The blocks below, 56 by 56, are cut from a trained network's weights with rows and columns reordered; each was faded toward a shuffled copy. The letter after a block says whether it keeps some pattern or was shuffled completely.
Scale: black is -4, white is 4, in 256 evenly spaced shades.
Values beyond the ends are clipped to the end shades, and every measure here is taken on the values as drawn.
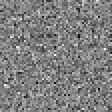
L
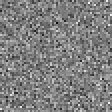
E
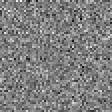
L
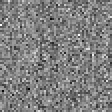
L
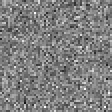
L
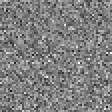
L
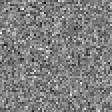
E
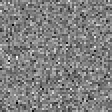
E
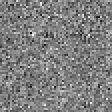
L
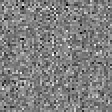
L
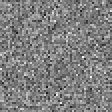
E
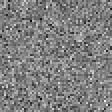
E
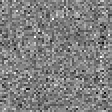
L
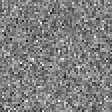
E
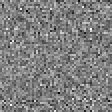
L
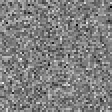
E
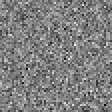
E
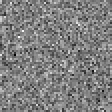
E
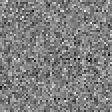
L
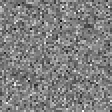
E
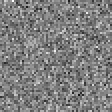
E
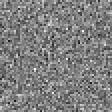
E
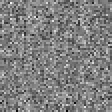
L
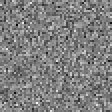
E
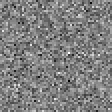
L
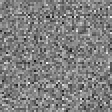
L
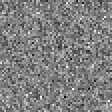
E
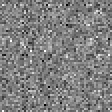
L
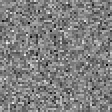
L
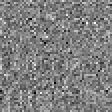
L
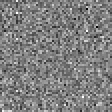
L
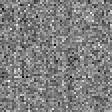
L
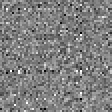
L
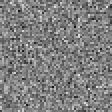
E
